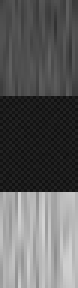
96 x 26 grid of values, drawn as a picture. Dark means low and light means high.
The table splits into 3 rows of 1 panel. Panel 1,1: low, streaked downward, faint in contrast. Panel 2,1: very low, checkered, faint in contrast. Panel 3,1: high, streaked downward.
